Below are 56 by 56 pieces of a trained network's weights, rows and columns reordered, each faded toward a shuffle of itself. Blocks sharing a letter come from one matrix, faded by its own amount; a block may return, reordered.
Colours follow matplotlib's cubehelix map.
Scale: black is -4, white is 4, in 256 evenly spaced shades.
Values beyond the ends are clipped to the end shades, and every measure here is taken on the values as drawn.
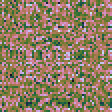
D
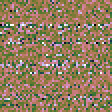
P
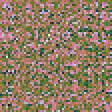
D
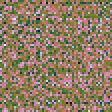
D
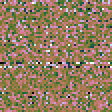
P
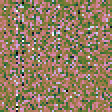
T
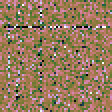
T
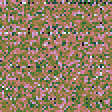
P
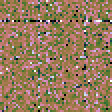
T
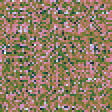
D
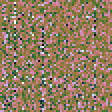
T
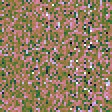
T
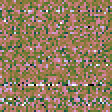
P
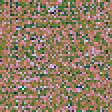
D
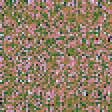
D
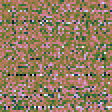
P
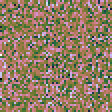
D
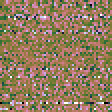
P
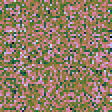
D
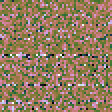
P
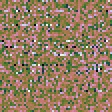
P
